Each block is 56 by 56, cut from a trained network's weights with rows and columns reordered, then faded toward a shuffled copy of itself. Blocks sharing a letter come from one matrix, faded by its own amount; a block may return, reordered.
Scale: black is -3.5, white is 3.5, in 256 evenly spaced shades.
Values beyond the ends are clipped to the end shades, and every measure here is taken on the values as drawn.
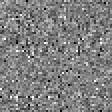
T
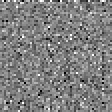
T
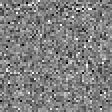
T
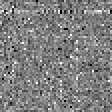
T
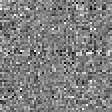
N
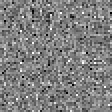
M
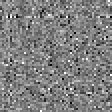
T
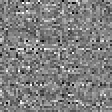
N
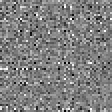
N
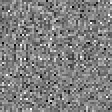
T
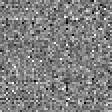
T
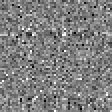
T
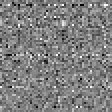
N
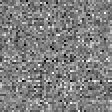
T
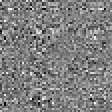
N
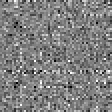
N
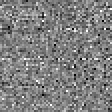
T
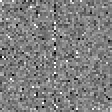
M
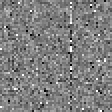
M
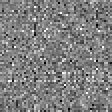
T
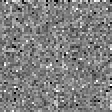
T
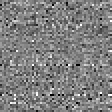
N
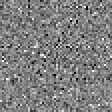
T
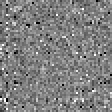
M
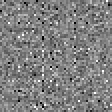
M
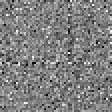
T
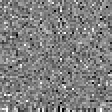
T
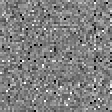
M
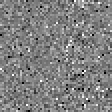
M
